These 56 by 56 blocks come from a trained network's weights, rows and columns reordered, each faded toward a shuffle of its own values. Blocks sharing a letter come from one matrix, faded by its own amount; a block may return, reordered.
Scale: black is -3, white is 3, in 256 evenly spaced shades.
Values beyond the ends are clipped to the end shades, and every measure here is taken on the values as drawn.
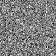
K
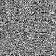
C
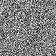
K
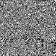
C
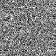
C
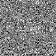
C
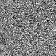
K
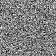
K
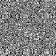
C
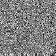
C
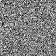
K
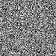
K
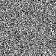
K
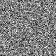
K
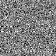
C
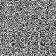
C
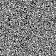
K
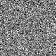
K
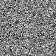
K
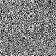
C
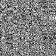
C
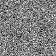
K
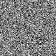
K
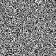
K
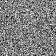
K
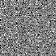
C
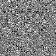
C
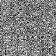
C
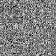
C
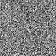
C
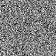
K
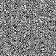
C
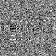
C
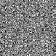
C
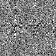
C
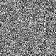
K
